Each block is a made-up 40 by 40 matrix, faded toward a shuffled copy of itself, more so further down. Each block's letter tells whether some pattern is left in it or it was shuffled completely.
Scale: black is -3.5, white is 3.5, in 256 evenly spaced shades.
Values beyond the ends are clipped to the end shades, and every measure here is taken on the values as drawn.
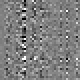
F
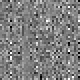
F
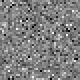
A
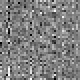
F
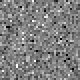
A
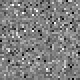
A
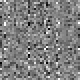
F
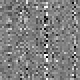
F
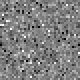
A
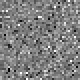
A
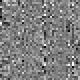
F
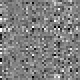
F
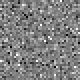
A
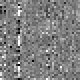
F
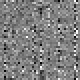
F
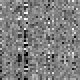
F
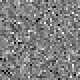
A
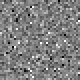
A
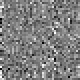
F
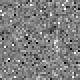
A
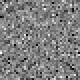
A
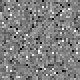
A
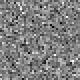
A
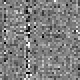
F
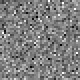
A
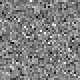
A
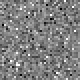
A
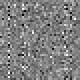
F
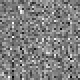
F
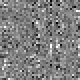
F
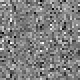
F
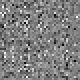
F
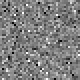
A
